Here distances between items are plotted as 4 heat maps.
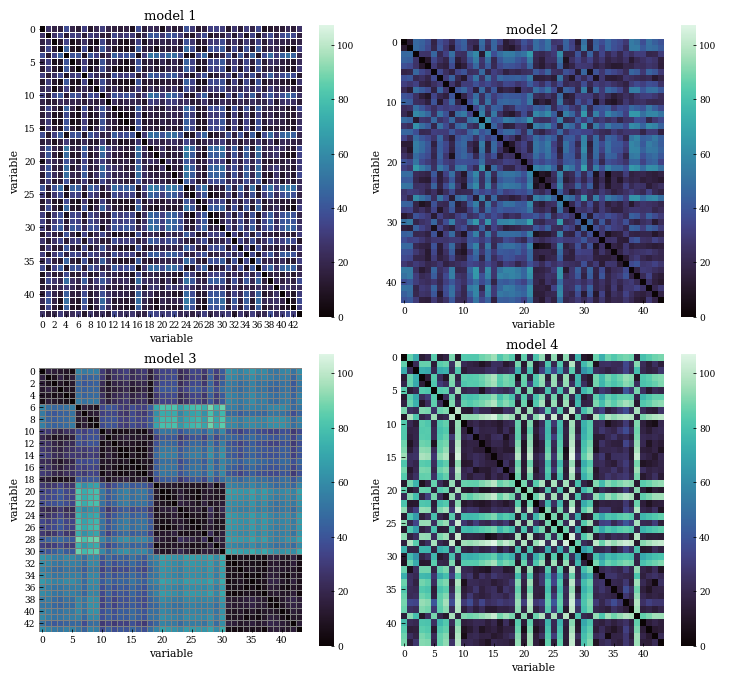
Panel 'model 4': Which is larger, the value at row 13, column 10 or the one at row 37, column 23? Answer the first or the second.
the second
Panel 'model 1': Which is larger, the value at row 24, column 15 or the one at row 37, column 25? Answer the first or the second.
the first
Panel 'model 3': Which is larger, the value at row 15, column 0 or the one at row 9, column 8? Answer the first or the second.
the first
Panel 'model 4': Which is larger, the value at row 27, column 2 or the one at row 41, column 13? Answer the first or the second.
the first
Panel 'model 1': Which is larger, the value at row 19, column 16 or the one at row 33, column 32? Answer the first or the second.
the first
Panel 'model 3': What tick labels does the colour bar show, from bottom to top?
0, 20, 40, 60, 80, 100
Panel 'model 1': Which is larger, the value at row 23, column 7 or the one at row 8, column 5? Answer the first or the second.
the first
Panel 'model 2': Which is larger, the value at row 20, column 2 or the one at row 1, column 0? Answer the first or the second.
the first
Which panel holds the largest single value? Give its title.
model 4
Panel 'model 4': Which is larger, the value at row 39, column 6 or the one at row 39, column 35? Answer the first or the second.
the second
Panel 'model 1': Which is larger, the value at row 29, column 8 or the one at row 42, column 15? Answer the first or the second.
the first
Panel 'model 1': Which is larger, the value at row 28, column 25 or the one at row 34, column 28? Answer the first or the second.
the second
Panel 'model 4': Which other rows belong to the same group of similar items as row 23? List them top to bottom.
1, 2, 5, 8, 10, 11, 12, 13, 14, 15, 16, 17, 18, 20, 22, 25, 27, 29, 32, 33, 34, 35, 36, 37, 38, 40, 41, 42, 43
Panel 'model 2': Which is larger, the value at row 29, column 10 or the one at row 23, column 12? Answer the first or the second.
the second
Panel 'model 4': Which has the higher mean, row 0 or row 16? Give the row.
0
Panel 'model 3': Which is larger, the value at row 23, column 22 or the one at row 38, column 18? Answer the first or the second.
the second
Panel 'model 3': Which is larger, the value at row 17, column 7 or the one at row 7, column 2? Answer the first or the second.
the second
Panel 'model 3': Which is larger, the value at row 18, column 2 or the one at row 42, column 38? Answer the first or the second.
the second
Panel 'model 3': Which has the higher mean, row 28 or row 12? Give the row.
28
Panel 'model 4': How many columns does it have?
44
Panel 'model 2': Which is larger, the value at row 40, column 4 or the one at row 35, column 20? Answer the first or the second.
the second
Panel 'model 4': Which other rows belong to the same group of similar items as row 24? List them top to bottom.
0, 3, 4, 6, 7, 9, 19, 21, 26, 28, 30, 31, 39
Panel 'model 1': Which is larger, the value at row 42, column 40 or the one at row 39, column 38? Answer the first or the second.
the second
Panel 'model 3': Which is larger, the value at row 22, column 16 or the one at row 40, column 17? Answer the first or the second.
the first
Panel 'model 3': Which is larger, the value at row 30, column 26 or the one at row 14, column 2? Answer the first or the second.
the second
